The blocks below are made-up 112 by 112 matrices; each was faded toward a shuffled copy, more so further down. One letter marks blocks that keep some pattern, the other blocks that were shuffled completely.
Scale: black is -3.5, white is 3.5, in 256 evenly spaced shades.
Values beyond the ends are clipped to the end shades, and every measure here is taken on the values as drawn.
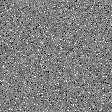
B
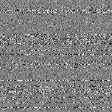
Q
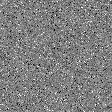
B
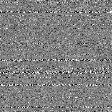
Q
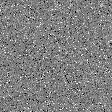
B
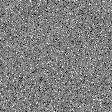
B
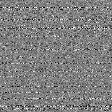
Q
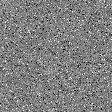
B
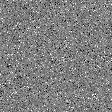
B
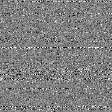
Q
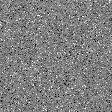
B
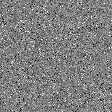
B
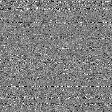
Q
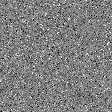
B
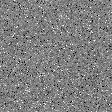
B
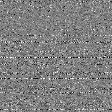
Q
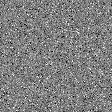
B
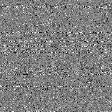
Q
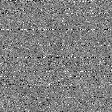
Q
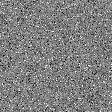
B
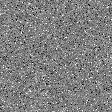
B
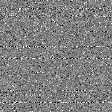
Q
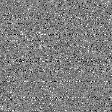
Q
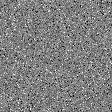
B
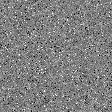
B
